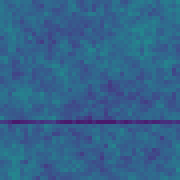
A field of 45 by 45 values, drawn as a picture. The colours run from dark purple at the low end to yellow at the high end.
Ninth with the highest average: top right. Mirror symmetry: none. Slope: none. Average level on the scale: 30%. Odd lines: row 31.
